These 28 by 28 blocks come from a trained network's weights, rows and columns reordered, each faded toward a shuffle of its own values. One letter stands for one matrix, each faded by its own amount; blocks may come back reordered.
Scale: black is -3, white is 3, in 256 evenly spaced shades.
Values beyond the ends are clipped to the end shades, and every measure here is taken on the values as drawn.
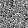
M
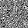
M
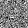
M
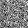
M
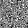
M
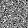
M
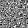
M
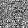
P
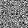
P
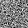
M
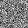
P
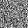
P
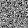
M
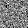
M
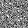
M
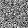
P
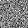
M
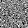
M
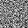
P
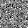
M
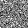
M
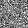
M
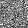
M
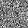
P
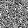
M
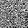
P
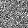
M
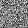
M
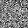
P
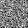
P
